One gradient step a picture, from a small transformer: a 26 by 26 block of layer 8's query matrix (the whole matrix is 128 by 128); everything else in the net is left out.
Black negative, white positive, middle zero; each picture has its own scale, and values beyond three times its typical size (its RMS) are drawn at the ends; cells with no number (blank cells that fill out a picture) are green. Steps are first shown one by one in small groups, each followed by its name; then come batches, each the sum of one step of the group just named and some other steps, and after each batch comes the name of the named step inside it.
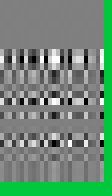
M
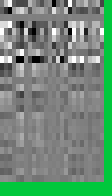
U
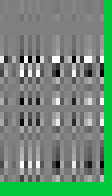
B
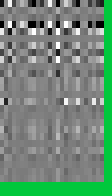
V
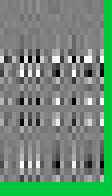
B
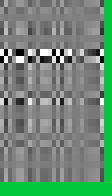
U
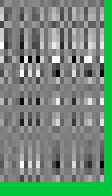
B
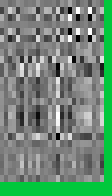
B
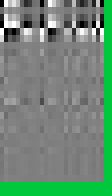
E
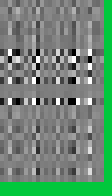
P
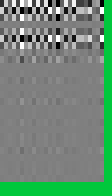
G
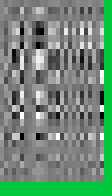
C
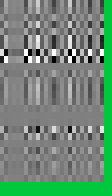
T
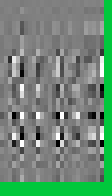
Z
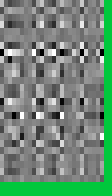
Z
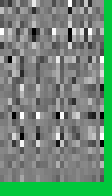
Z
